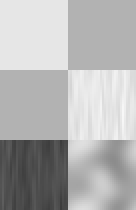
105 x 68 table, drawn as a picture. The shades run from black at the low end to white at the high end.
The table splits into 3 rows of 2 panels. Panel 1,1: very high, flat. Panel 1,2: high, flat. Panel 2,1: high, flat. Panel 2,2: very high, streaked downward, faint in contrast. Panel 3,1: low, streaked downward, faint in contrast. Panel 3,2: high, smooth.
